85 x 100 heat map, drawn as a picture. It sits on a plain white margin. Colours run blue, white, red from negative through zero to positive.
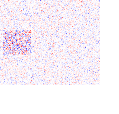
Odd rows or columns: none. Histogram: heavy tails on both sides. Mirror symmetry: none. Roughest part: middle left. Odd patch: rougher, in the middle left. Stripes: none. Slope: none.
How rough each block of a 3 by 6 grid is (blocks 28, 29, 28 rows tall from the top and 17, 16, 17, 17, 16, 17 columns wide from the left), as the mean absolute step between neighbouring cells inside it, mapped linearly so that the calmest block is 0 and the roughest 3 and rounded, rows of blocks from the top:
000000 / 330000 / 000000
